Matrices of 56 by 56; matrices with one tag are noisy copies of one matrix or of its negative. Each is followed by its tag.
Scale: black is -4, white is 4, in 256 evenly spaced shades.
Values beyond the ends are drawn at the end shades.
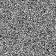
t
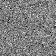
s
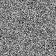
t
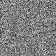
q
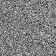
s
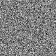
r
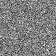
t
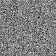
r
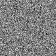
r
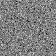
r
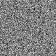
r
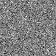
t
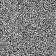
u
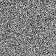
q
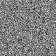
r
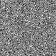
u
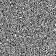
q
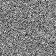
s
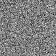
q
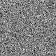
q
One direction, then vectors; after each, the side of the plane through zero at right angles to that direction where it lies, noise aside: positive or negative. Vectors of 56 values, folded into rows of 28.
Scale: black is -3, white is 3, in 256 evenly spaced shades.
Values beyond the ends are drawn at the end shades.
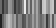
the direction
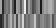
positive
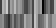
negative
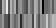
negative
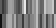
positive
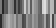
positive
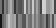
positive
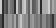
positive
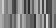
negative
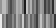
negative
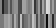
positive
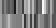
positive
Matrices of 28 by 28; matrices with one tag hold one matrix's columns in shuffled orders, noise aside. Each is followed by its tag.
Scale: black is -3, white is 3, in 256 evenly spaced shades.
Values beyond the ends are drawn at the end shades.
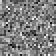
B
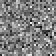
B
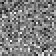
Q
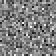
B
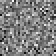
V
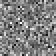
B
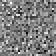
V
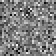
V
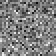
Q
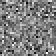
V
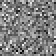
V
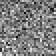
Q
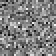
B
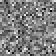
V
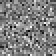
B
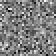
V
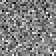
Q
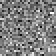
Q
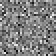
V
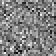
V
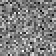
Q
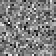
B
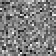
V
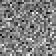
Q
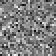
B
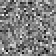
V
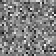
V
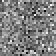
V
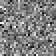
B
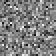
B
